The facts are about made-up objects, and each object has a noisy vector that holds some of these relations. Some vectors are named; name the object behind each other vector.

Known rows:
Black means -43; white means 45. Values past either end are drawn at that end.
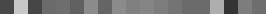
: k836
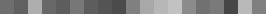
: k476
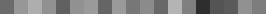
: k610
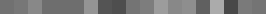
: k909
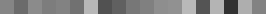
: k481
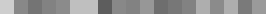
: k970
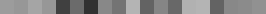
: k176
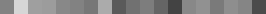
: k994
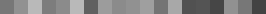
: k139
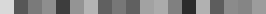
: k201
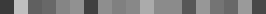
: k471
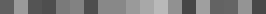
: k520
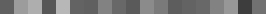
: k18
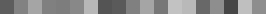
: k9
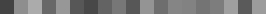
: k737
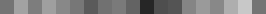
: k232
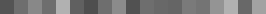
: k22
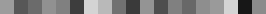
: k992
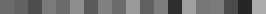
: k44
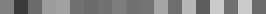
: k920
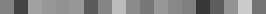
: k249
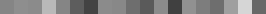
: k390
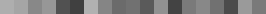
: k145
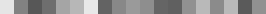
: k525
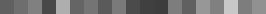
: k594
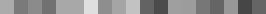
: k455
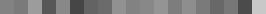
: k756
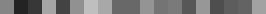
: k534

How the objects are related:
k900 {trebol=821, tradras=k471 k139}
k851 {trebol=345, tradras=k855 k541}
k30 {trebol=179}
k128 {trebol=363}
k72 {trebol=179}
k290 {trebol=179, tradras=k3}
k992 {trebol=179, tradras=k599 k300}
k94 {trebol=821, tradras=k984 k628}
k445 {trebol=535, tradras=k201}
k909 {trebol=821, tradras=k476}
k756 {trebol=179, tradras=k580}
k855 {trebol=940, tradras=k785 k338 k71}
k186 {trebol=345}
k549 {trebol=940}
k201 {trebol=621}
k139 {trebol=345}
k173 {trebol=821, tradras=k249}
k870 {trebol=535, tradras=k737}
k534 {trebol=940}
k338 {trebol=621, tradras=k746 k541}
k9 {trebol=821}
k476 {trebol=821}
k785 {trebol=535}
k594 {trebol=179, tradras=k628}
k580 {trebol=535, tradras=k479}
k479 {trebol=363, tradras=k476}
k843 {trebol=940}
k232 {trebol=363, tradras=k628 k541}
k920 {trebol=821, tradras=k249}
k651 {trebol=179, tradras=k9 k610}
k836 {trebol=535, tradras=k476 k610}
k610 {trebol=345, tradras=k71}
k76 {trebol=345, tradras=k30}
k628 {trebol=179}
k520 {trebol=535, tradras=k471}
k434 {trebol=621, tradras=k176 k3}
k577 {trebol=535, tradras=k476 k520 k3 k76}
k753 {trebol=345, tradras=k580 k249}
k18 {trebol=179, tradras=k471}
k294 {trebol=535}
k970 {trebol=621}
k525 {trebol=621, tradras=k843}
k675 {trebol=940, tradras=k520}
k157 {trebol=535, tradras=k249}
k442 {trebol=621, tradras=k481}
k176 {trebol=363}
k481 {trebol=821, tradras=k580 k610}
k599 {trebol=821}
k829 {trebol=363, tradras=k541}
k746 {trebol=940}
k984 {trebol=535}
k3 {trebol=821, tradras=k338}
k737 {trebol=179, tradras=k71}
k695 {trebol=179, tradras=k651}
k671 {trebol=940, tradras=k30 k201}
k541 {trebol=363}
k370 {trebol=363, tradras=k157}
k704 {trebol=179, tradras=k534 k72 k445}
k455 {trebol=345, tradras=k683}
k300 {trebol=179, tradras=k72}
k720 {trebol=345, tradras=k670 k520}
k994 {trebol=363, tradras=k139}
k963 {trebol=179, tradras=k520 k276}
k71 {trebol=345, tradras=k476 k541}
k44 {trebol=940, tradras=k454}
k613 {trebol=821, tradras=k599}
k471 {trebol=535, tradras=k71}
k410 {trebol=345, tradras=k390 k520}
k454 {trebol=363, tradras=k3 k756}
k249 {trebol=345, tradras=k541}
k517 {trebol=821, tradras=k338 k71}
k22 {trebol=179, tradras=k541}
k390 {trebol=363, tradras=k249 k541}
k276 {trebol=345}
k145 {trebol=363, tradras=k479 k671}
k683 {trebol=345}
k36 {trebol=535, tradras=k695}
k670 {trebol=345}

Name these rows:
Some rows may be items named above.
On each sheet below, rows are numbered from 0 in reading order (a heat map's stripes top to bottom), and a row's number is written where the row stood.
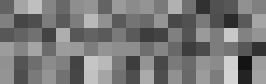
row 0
k610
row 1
k671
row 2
k594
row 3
k720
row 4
k992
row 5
k300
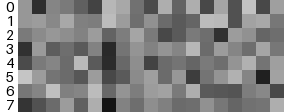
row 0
k72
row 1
k128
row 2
k851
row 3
k785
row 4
k22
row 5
k434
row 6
k139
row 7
k746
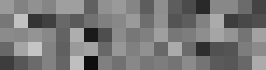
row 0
k410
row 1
k577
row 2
k338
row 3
k610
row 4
k746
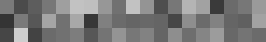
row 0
k843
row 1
k855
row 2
k870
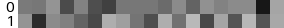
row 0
k290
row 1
k72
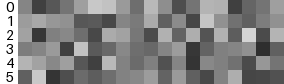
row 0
k843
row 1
k454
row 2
k72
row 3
k963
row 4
k145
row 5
k577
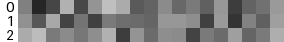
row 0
k534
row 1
k30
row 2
k442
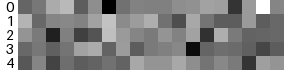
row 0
k541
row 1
k186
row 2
k445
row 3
k675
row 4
k580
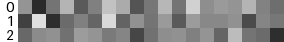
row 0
k599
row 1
k36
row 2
k900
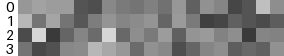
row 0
k479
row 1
k76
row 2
k36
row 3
k549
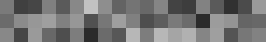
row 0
k671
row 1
k851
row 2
k3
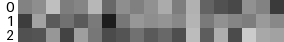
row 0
k139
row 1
k785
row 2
k628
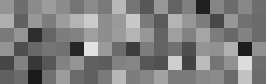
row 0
k753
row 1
k683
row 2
k294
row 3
k704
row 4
k984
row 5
k157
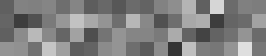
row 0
k517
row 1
k843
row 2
k71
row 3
k370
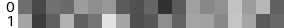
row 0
k94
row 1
k613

